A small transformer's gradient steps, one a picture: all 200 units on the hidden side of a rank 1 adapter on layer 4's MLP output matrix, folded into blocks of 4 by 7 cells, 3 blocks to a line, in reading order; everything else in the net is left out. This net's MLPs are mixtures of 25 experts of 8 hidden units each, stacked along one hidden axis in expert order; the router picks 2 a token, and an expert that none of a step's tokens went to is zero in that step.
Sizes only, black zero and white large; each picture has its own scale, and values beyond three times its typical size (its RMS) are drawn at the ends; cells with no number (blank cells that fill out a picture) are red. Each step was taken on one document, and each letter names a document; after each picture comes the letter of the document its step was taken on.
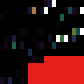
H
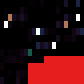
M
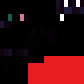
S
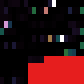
H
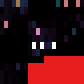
M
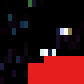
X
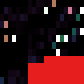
H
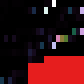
H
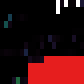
S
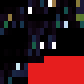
M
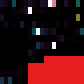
M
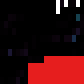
S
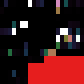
X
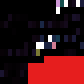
S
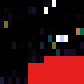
H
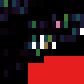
M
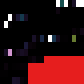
S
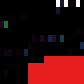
S
